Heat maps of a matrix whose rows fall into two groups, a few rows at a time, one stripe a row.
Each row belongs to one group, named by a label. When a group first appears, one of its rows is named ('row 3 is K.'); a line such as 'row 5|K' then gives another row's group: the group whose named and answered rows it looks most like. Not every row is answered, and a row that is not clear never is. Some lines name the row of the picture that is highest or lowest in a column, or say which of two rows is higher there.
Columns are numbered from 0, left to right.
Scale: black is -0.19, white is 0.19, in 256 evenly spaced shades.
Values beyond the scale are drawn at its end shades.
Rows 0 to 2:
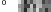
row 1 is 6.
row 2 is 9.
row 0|9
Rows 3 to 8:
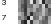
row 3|6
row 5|9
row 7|6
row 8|9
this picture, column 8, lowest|3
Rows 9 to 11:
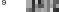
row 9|9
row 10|9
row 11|9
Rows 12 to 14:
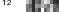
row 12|9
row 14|9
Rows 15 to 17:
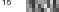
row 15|9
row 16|9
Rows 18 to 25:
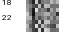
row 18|9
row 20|9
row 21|9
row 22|9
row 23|6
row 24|9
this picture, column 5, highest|24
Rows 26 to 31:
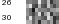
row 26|6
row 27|6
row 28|9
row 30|6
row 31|9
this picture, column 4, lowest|31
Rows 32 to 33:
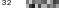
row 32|6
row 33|9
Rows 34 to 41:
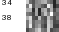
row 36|9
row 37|9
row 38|6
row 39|6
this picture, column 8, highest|37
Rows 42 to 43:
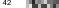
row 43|6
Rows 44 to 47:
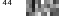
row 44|9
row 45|9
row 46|9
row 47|6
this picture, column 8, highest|44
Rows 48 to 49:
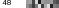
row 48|9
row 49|6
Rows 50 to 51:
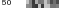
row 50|9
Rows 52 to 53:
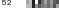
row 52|9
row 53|9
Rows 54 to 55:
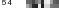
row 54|6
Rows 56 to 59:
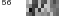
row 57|6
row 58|9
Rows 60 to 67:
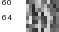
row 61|9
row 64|6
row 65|6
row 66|6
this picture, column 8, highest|64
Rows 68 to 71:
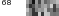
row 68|9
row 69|9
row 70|9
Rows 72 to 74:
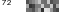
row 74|6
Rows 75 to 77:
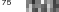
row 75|9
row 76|6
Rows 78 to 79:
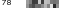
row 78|6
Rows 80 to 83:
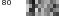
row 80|9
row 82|9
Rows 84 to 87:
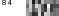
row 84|9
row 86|6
